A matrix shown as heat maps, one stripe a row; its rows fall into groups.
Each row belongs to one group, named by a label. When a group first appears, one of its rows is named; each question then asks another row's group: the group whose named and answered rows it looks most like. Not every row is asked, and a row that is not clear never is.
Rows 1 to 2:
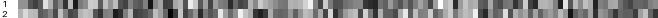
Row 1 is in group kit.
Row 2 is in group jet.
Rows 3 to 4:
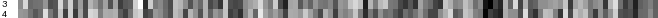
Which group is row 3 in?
kit
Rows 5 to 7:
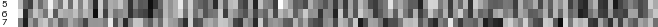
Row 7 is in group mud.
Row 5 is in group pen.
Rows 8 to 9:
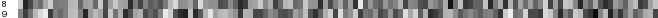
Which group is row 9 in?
mud
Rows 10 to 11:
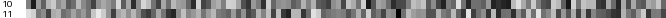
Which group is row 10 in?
mud
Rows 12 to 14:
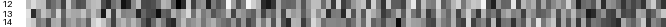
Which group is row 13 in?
pen
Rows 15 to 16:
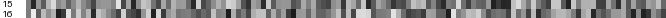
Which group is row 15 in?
mud
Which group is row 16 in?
kit
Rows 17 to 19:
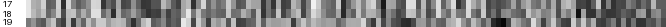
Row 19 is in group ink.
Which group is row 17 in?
jet
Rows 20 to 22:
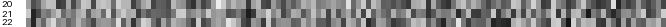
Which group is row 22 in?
mud
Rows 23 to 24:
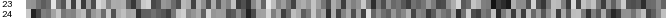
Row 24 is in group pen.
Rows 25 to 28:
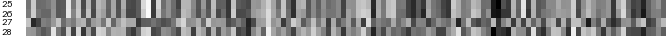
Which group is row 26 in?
kit
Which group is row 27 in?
pen
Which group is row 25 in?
kit
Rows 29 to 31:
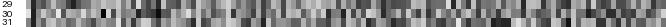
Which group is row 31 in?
mud
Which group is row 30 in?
pen
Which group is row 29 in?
ink
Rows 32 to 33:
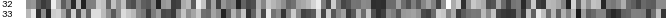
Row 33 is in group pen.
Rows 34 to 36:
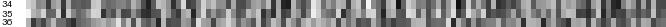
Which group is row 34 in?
jet
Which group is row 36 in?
ink
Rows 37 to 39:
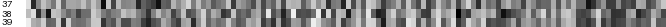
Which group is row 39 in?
jet
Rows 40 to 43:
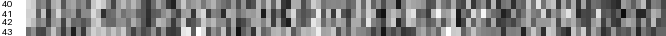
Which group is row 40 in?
pen
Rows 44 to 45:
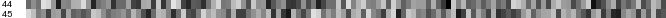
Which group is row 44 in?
mud
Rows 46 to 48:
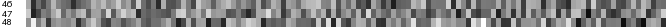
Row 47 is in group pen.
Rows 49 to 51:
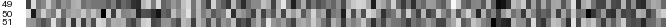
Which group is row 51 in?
kit
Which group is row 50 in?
pen
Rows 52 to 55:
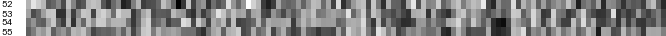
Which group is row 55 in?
mud
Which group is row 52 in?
jet
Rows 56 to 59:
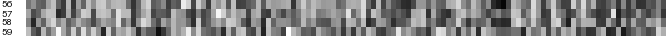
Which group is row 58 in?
mud
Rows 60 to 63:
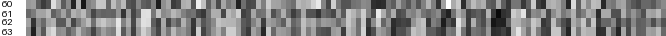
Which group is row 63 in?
mud
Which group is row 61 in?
mud
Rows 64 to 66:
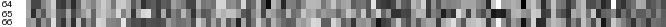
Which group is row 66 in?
kit
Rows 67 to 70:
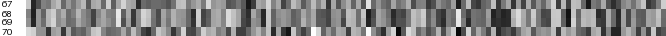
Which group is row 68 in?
mud
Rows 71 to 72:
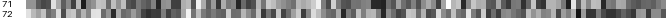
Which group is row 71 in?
kit
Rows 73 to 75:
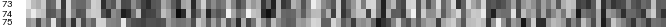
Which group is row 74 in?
jet
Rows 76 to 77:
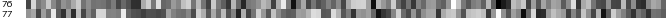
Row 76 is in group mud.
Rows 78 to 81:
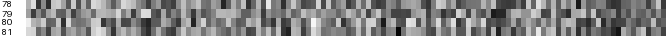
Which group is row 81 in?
pen
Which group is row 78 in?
pen
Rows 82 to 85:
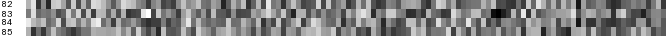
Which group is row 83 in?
kit
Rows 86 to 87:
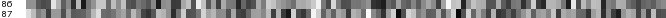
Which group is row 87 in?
jet
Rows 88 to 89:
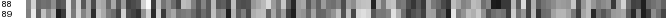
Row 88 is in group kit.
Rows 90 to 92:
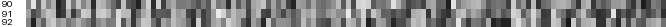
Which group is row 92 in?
mud
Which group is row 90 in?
kit
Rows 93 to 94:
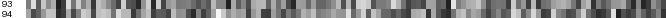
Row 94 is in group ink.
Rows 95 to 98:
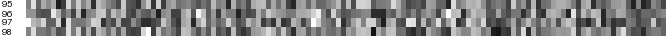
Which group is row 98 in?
kit
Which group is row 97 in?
jet
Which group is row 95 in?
kit
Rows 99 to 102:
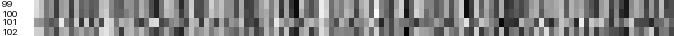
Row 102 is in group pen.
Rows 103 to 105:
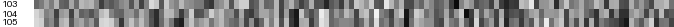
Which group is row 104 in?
jet
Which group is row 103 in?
mud
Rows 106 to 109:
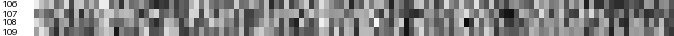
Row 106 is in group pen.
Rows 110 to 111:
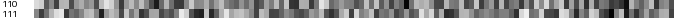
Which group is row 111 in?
mud
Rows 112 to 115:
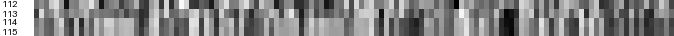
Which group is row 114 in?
ink
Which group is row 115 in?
ink
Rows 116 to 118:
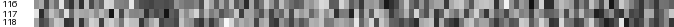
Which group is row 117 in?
pen
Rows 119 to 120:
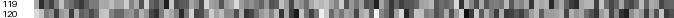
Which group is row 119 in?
ink
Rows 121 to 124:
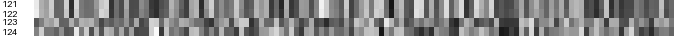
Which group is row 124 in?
kit
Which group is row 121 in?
jet
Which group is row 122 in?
jet
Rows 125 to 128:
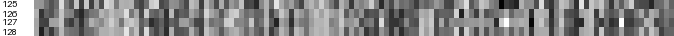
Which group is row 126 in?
ink
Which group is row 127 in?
ink
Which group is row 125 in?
kit
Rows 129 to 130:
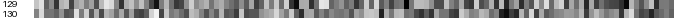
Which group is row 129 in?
pen
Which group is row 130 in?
kit
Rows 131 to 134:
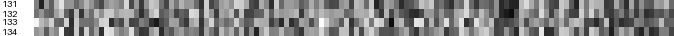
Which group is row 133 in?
jet
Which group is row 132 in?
ink
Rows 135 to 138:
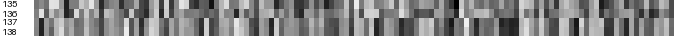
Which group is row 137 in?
mud
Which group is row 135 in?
mud
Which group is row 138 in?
mud
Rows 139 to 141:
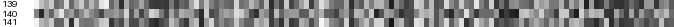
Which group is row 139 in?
pen
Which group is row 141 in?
jet
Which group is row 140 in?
mud
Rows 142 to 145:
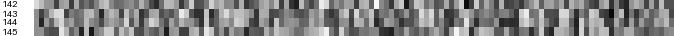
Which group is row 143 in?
mud
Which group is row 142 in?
jet
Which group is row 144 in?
mud
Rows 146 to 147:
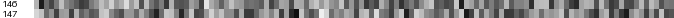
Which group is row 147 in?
jet
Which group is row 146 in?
ink
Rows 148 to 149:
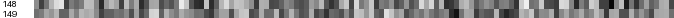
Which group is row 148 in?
mud
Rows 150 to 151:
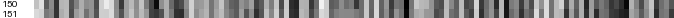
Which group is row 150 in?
pen
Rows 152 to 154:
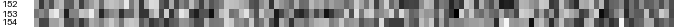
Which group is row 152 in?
ink
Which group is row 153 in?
mud
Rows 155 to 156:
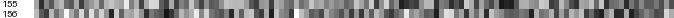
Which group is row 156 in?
pen
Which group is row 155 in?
ink
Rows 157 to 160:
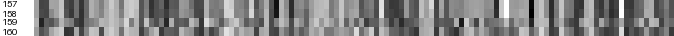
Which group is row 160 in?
ink
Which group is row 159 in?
ink
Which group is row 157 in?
ink
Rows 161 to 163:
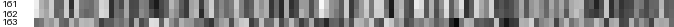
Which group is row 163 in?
mud
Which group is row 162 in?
jet
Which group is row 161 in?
jet
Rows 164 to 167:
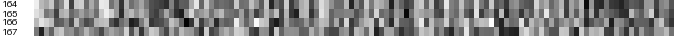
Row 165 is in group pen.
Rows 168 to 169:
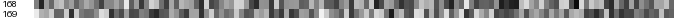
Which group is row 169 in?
jet
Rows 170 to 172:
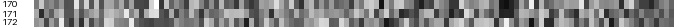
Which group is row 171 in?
ink
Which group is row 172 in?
kit
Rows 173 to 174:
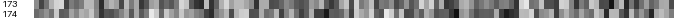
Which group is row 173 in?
mud
